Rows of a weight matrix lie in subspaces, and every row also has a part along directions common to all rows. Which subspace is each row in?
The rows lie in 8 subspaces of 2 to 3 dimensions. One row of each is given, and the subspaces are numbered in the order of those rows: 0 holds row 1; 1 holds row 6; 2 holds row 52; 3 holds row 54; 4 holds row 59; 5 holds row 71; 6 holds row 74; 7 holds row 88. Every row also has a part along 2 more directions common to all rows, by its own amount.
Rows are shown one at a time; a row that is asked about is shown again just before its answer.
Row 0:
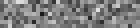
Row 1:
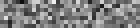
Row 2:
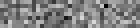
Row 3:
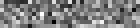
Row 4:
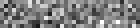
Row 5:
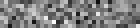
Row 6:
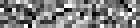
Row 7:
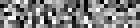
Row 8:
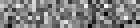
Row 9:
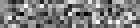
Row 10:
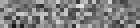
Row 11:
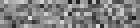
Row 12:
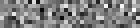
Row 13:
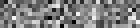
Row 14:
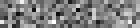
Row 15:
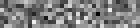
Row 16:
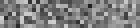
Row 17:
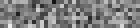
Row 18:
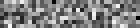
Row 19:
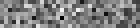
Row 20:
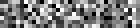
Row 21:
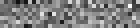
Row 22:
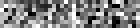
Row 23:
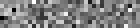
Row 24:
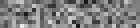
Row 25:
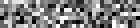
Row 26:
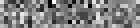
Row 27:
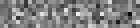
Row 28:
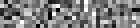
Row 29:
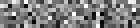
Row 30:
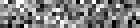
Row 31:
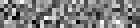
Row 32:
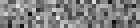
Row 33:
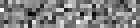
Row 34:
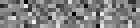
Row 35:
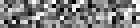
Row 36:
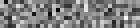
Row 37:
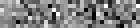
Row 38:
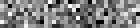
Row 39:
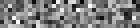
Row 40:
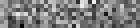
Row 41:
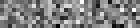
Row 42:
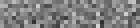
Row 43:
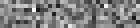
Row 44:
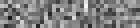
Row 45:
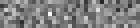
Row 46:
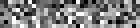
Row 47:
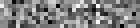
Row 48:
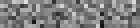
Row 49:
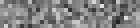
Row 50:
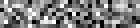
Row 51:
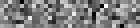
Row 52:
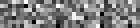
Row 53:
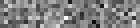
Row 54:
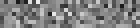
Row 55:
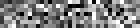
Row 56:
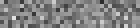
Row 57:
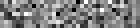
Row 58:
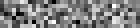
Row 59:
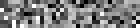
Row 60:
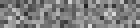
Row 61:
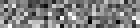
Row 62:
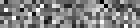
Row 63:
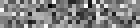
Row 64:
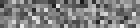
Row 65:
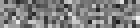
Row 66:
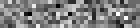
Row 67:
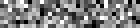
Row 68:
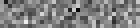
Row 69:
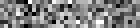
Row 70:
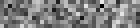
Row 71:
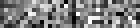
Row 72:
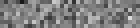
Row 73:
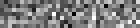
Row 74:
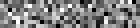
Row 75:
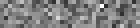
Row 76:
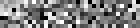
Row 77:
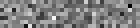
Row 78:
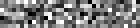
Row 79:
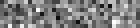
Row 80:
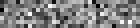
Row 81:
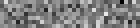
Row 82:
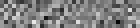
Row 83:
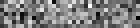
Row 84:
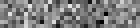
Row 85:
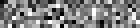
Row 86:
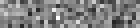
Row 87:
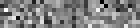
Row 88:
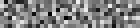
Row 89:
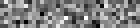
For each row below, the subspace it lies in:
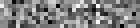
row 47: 4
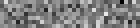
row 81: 6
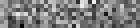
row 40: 4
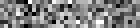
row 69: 6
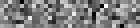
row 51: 0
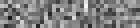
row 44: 7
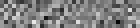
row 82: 5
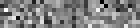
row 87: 7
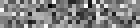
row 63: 3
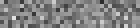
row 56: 7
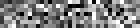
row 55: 4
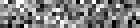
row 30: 0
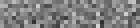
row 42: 2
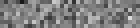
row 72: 5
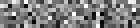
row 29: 2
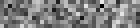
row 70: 0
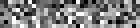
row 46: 4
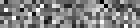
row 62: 7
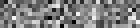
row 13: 5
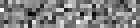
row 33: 1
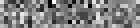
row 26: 3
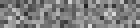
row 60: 7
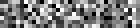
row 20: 2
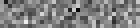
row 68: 6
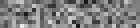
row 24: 4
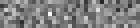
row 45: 7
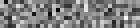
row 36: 7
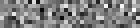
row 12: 3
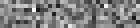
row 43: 2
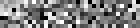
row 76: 1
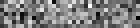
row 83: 3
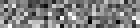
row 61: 5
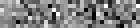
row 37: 0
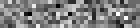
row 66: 4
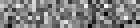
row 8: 7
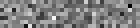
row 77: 1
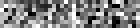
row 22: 5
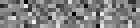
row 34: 2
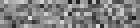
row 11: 4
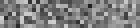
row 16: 3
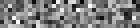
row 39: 6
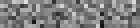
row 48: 2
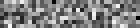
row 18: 3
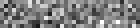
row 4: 5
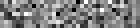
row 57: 4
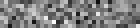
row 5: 1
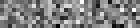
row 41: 3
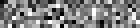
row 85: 5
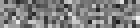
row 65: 5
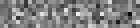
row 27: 4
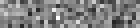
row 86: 0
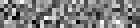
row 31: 5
